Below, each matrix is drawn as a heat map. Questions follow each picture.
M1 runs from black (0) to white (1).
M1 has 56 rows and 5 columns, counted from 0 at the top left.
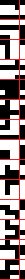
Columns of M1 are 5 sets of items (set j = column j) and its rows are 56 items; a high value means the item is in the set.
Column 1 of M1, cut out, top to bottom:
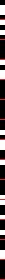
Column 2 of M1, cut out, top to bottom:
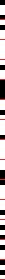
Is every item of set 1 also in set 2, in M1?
yes
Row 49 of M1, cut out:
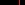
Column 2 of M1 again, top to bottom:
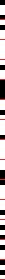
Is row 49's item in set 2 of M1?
no
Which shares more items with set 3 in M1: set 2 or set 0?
set 2
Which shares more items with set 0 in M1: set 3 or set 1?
set 3
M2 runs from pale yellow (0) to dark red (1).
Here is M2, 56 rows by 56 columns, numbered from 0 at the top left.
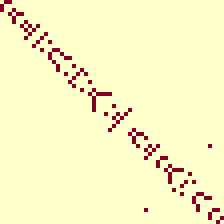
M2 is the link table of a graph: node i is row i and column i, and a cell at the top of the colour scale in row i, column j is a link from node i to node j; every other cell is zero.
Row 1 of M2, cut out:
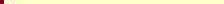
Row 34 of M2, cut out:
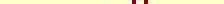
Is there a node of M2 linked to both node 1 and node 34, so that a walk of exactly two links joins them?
no
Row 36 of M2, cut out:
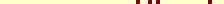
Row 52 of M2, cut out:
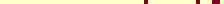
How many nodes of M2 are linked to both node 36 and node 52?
0
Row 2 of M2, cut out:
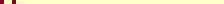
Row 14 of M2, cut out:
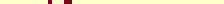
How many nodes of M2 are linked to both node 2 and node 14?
0
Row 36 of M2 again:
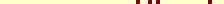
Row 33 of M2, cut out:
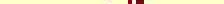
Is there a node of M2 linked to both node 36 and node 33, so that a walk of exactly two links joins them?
yes
